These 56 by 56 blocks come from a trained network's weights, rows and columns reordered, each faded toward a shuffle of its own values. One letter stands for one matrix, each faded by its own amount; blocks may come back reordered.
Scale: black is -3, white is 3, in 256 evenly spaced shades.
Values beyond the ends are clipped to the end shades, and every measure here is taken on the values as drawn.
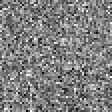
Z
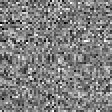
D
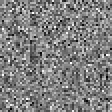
Z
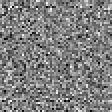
D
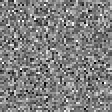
D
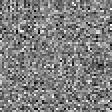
D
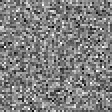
Z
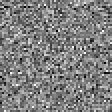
Z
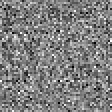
D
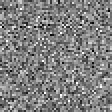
Z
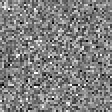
Z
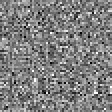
D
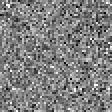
Z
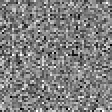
D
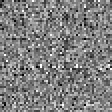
D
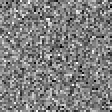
Z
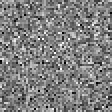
Z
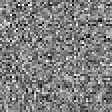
D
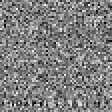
D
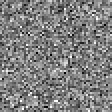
Z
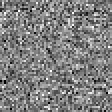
D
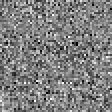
Z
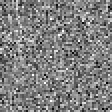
Z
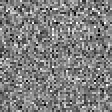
D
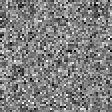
Z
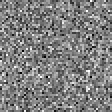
Z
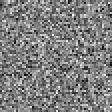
Z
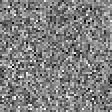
Z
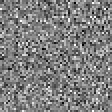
D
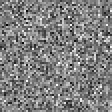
Z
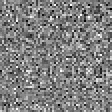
D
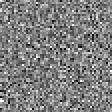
D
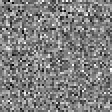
D
